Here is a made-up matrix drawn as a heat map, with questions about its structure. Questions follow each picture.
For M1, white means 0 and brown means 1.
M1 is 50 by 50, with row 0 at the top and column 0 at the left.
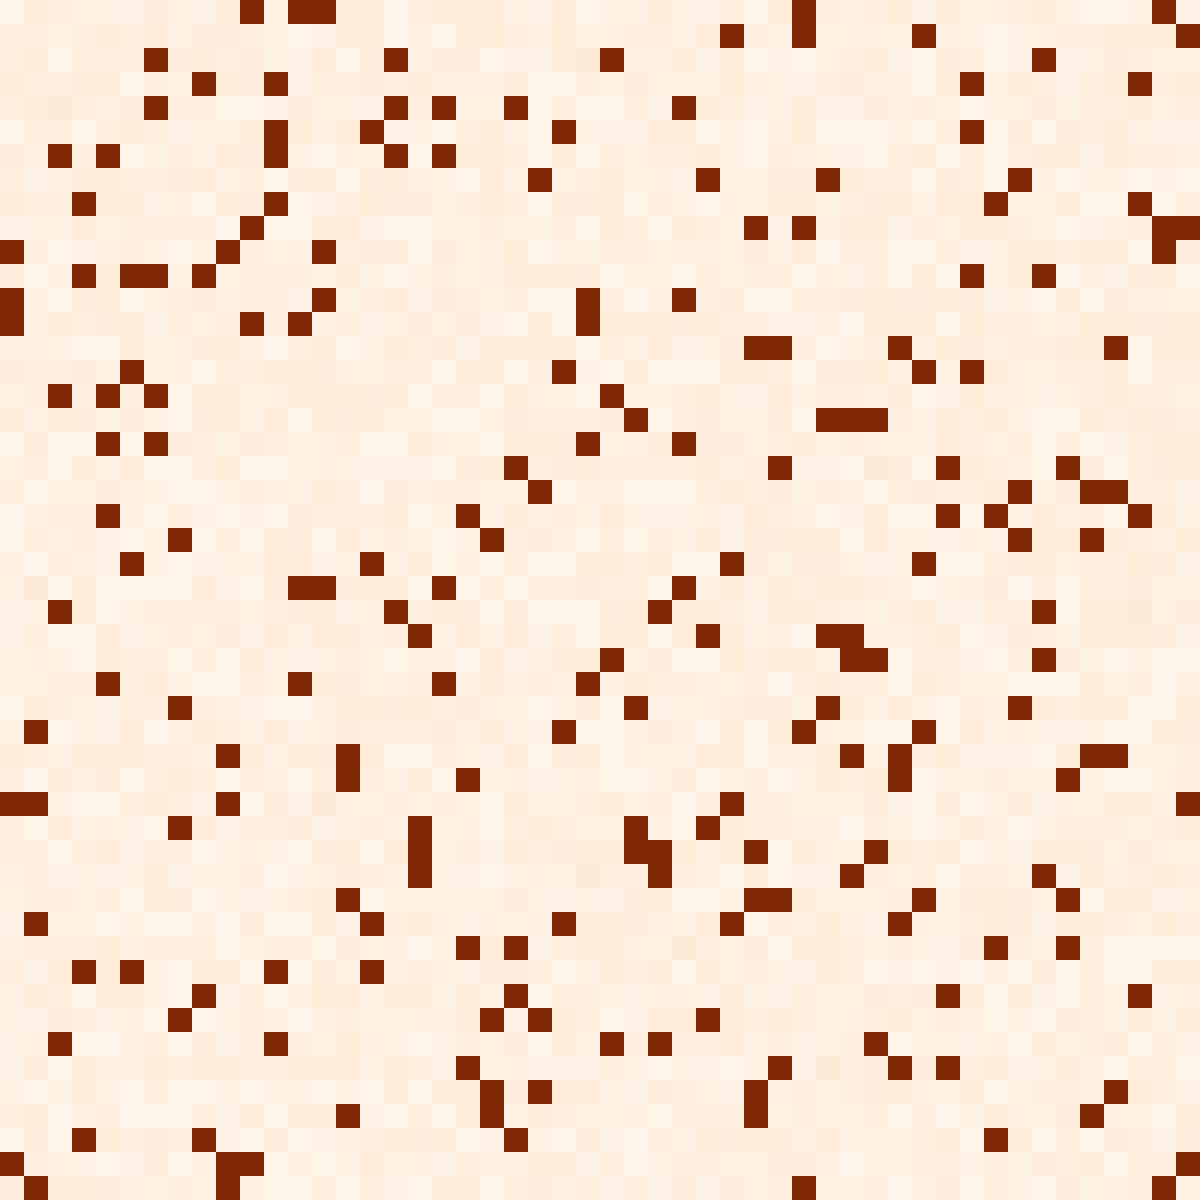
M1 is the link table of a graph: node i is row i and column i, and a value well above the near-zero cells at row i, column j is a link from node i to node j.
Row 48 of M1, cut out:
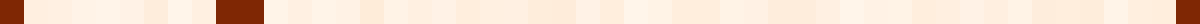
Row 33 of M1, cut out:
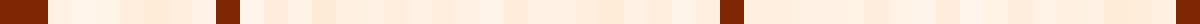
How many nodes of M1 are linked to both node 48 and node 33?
3
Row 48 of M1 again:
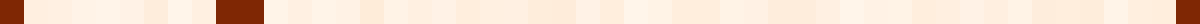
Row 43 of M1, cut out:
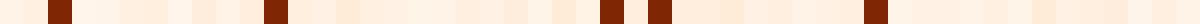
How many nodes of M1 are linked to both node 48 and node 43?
0
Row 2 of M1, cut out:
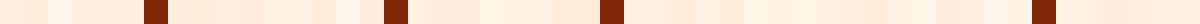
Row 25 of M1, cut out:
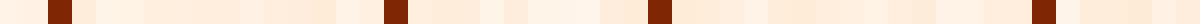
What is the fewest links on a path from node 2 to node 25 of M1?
1
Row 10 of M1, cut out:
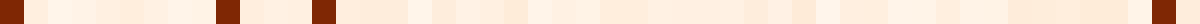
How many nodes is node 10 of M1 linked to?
4
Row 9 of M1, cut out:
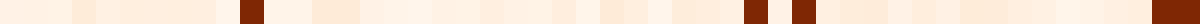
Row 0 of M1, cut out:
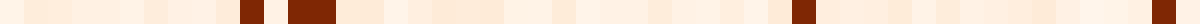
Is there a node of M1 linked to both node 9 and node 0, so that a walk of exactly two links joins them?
yes
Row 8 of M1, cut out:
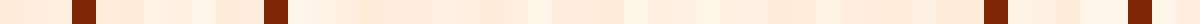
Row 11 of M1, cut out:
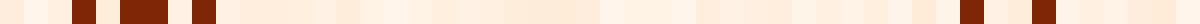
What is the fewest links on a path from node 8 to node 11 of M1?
1
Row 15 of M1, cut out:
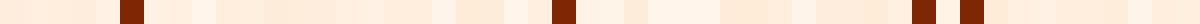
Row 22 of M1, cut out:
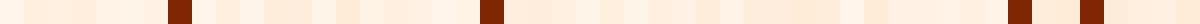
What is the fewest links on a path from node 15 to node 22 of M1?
5
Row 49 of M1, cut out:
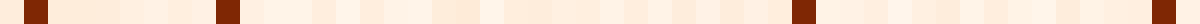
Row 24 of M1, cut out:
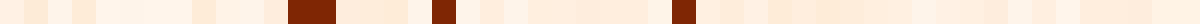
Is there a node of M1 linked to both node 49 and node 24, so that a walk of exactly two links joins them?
no
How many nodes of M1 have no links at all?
0
